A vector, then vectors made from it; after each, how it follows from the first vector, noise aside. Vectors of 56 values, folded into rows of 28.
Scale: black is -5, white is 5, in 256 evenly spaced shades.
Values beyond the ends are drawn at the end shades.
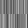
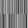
negated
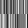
scaled up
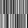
scaled up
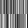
scaled up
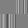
partly zeroed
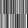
scaled up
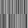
negated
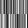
scaled up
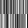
scaled up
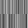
negated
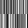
scaled up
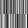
scaled up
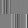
partly zeroed
